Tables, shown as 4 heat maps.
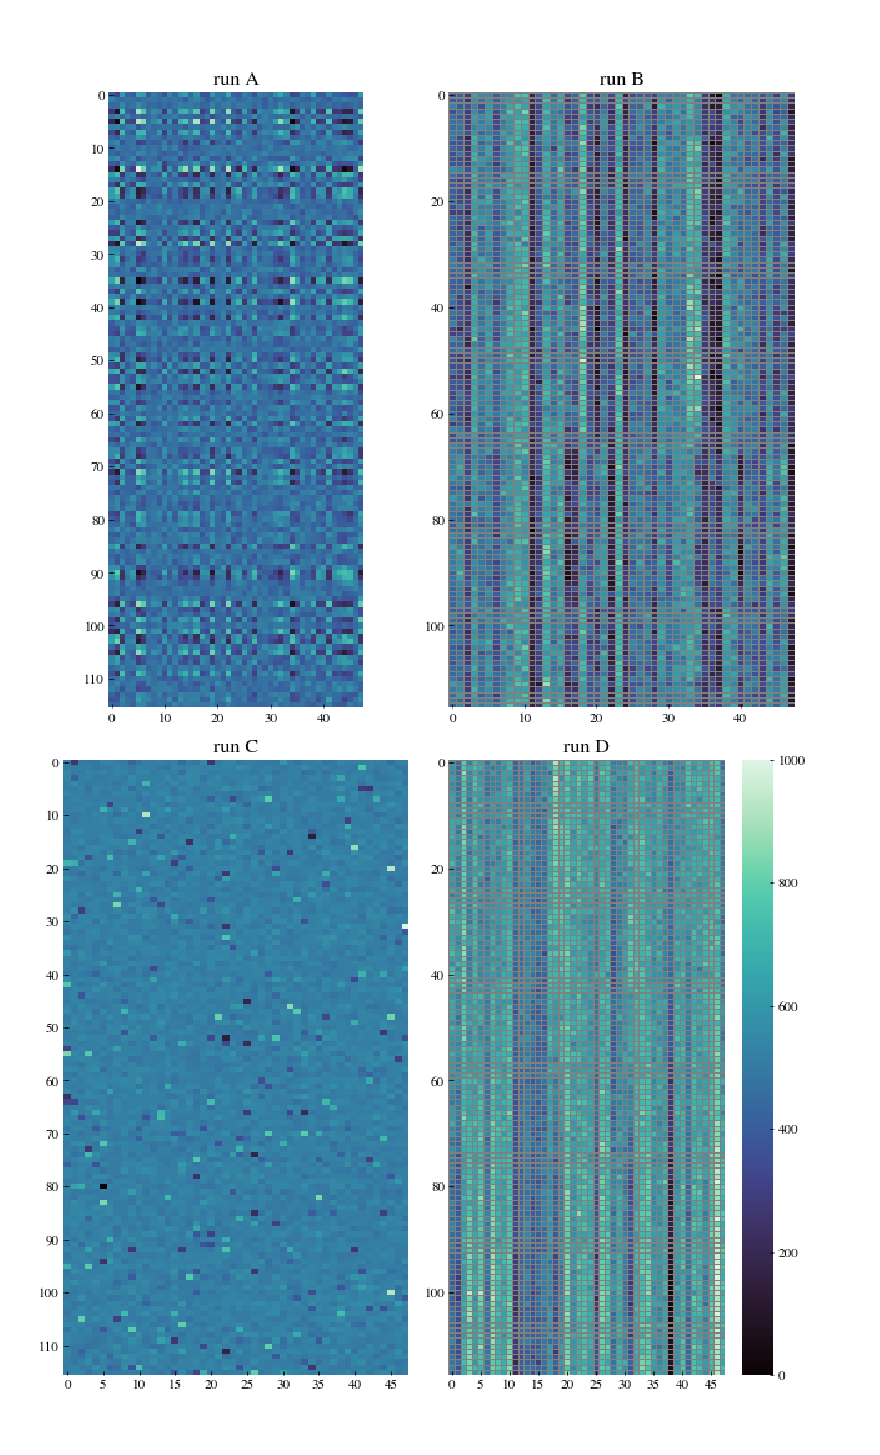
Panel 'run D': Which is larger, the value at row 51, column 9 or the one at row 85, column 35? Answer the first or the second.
the first
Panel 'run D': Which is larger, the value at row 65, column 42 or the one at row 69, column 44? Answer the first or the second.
the first
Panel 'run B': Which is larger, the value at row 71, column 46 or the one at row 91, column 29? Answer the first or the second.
the first
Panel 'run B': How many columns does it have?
48
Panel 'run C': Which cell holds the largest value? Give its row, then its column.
31, 47
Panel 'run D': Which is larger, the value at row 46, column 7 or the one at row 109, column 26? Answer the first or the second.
the second
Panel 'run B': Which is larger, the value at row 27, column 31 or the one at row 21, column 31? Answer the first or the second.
the first
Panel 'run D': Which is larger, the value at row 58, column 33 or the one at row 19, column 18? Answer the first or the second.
the second
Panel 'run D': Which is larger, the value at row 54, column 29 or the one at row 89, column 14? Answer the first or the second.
the first
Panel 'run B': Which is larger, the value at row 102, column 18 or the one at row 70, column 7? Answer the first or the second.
the first
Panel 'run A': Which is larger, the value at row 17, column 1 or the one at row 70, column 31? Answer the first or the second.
the second
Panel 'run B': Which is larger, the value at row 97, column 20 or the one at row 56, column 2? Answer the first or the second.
the second
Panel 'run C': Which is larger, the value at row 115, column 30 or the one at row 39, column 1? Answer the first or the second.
the first
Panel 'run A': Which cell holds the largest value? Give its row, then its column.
14, 5
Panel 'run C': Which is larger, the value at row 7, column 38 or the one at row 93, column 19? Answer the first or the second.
the first
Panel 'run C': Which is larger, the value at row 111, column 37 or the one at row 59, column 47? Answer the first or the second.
the first
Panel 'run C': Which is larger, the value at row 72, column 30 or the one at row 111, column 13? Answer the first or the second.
the first
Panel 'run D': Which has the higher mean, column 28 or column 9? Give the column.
9
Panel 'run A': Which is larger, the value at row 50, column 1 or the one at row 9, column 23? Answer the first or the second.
the first
